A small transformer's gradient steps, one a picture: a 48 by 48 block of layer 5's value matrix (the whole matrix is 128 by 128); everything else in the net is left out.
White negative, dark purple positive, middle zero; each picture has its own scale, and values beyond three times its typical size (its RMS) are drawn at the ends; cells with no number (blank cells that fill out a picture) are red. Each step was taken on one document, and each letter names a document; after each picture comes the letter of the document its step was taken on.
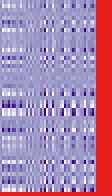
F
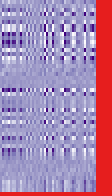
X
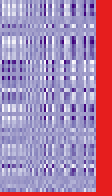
X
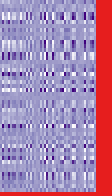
F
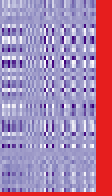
X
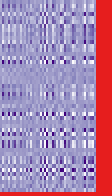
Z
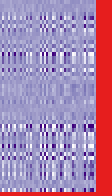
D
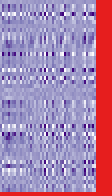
Z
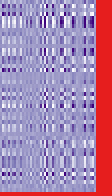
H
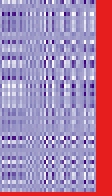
H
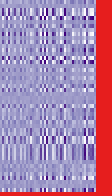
Z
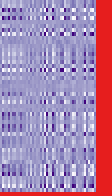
H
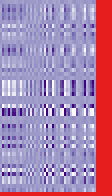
H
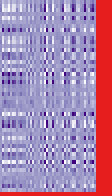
F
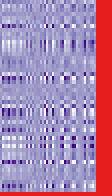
X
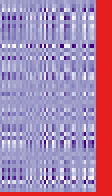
H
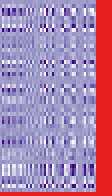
X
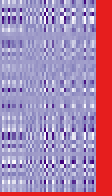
Z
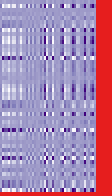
F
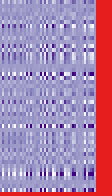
D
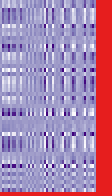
H
